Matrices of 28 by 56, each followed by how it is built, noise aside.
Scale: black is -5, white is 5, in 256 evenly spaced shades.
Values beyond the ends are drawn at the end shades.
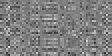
low rank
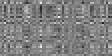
low rank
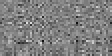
low rank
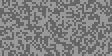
noise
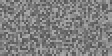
noise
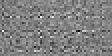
low rank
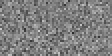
noise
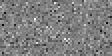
noise
